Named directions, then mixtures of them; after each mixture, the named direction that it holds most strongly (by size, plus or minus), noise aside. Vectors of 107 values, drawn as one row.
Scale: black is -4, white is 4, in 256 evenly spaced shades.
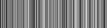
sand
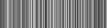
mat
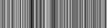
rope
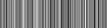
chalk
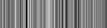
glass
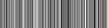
chalk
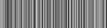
mat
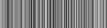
mat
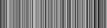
mat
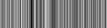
rope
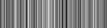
glass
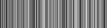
sand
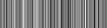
chalk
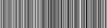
sand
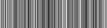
sand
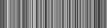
mat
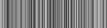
mat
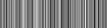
chalk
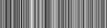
rope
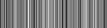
sand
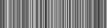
mat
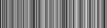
sand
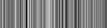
glass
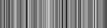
glass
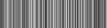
mat
